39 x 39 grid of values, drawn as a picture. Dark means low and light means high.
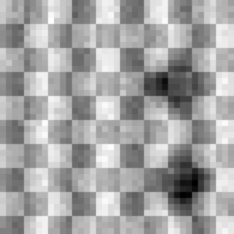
No overall slope runs across the table. There are two dips. No row or column stands out. The bottom right is the ninth with the lowest average. Upright stripes repeat 4 times across the table.
